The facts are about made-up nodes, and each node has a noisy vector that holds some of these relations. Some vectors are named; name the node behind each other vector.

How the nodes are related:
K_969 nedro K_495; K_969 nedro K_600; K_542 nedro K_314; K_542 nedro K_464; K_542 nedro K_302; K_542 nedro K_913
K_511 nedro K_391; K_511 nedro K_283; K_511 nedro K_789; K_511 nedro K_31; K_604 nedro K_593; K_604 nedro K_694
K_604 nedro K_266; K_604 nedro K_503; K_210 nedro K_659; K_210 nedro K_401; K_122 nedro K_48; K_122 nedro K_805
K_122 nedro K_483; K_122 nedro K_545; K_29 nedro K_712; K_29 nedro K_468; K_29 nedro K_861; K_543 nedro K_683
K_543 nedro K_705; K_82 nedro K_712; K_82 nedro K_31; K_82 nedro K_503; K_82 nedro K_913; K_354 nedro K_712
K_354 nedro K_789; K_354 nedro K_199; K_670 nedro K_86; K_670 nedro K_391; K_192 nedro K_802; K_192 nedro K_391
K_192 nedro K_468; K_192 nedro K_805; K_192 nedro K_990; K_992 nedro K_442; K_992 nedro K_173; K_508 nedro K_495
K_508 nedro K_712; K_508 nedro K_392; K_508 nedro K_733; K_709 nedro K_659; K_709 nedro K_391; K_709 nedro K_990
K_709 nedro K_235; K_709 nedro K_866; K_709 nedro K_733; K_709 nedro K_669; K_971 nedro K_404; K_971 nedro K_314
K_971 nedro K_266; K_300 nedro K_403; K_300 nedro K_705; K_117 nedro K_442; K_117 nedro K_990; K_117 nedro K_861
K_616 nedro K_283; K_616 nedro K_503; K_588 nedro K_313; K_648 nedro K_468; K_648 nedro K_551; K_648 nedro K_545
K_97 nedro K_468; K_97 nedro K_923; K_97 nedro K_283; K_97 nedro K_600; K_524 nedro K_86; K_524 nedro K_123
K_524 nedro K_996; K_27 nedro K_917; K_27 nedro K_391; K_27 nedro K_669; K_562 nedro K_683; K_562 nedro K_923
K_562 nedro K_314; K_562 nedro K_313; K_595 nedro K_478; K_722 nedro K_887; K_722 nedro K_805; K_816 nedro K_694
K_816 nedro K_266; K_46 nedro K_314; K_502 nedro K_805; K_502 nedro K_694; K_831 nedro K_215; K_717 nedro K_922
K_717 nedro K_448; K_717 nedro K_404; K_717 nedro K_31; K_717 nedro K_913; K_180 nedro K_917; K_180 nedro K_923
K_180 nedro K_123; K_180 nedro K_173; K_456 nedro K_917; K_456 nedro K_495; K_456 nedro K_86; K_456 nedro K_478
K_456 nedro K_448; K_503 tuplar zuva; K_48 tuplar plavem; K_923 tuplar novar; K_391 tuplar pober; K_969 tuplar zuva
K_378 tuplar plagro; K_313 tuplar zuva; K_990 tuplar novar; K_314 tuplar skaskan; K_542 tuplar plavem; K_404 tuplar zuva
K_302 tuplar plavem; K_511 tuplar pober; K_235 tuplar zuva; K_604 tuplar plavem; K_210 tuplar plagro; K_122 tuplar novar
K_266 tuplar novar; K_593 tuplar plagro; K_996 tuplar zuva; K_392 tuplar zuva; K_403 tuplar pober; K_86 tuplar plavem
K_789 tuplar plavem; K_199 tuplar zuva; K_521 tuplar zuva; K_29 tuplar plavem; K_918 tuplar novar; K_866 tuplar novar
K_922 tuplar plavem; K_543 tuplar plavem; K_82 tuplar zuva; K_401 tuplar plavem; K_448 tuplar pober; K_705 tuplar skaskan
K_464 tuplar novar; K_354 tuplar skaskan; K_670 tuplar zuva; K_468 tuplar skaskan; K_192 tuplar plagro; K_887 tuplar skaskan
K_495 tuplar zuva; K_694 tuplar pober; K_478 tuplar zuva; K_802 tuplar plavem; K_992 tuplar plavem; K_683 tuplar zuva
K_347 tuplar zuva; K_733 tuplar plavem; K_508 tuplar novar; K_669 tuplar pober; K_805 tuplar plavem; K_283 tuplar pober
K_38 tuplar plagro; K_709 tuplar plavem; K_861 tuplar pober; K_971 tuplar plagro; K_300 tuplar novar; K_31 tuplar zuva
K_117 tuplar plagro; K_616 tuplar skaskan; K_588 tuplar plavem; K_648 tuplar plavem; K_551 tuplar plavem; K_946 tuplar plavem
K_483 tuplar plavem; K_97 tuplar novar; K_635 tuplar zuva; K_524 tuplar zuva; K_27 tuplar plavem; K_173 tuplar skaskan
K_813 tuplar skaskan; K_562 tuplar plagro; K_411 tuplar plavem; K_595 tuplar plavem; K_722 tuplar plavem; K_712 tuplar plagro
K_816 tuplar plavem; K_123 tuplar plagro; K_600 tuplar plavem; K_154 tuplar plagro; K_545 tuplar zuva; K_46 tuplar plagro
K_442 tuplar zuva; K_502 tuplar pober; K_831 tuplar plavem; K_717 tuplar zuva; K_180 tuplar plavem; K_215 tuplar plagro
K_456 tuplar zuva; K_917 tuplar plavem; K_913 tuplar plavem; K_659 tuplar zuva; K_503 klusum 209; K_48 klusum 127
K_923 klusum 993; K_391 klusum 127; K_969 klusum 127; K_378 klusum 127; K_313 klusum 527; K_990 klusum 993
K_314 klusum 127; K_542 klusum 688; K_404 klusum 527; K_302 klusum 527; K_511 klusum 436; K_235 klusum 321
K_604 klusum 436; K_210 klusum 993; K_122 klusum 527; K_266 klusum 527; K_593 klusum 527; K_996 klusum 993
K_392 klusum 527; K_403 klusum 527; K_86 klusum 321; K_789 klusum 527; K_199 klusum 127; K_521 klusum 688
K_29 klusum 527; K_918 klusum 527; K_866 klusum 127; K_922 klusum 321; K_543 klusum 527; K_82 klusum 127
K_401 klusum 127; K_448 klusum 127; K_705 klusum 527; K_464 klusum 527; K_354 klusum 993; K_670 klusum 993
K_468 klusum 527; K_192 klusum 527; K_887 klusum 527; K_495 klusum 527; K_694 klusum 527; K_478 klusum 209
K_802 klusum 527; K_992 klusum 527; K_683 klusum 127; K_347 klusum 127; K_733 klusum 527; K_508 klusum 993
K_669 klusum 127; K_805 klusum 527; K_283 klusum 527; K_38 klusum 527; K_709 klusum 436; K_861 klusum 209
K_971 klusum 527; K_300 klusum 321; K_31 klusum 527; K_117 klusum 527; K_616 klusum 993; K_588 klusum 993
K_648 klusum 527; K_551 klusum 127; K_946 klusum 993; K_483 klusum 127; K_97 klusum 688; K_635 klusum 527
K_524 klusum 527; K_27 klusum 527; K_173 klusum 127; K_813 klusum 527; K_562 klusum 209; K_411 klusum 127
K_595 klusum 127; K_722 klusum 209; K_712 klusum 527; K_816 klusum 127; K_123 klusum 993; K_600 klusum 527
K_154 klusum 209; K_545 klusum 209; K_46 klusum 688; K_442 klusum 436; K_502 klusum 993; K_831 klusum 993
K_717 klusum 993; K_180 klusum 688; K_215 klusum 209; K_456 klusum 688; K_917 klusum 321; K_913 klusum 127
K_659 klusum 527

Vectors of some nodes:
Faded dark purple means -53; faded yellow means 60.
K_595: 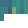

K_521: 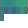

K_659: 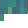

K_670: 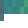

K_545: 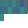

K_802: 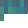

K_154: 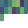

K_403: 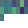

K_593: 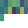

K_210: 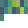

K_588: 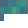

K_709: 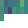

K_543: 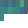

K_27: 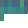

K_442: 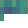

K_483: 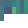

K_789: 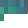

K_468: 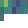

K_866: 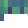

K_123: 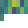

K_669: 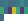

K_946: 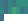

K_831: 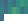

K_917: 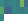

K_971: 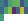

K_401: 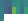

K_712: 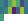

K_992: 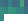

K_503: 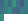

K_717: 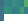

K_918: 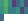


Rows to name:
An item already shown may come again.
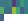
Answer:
K_502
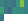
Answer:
K_180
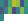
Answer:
K_123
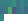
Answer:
K_313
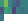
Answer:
K_813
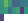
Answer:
K_923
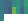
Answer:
K_411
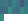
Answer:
K_545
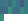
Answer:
K_545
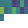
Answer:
K_694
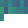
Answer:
K_805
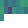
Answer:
K_604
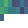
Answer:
K_266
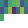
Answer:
K_38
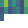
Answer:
K_314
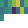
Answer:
K_46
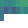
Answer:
K_521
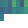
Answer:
K_199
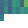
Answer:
K_82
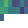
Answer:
K_266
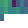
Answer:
K_122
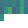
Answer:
K_524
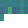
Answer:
K_635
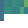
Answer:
K_717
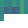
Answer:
K_235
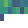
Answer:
K_990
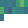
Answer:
K_542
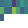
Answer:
K_502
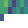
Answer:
K_97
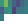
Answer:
K_887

